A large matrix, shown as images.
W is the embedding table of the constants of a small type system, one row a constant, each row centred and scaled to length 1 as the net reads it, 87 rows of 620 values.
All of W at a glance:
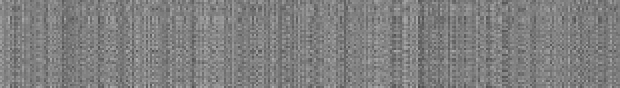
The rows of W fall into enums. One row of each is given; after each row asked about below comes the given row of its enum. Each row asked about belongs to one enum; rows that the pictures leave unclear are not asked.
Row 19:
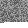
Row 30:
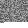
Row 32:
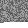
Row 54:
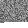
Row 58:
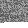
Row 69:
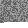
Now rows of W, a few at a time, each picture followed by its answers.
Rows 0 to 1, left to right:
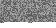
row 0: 69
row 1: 58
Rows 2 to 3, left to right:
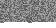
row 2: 30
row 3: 69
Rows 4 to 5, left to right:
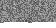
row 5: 69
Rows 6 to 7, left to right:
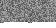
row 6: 32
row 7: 19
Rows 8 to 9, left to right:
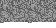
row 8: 32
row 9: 32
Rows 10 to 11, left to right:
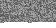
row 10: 58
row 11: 32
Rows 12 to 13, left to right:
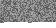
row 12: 69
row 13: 32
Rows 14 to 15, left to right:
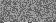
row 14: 69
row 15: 32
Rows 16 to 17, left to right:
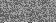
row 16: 58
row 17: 19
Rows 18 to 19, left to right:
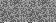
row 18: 19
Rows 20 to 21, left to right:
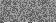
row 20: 69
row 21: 19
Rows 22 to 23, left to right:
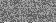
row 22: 19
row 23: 58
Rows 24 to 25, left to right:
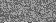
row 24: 58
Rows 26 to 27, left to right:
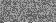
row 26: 69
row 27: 58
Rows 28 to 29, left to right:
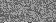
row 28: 58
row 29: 32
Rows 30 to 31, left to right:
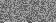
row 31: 69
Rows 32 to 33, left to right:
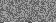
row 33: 69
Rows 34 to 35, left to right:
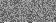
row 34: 19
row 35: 54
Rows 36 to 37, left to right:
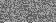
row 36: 30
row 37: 58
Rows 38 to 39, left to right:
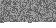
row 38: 69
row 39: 32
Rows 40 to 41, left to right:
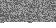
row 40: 58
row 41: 30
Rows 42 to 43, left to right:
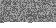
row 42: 69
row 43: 58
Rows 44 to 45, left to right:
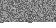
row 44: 32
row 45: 54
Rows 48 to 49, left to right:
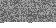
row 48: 19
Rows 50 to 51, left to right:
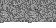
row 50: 32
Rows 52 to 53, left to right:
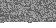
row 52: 58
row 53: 32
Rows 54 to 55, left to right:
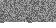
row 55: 69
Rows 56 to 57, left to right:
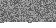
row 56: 19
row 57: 32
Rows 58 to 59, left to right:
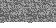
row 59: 58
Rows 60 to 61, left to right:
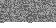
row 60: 30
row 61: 58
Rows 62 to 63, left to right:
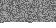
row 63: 30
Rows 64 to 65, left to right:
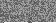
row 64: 58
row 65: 69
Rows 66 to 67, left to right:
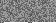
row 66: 32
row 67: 19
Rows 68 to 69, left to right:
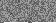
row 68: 32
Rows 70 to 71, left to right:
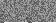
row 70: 54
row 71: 69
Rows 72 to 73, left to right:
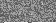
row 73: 32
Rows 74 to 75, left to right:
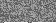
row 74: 58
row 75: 32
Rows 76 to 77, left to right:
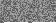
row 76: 69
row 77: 30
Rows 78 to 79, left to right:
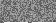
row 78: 69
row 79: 32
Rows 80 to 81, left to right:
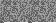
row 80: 69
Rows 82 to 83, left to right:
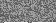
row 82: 58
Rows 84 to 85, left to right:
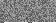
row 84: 54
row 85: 19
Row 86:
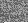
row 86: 58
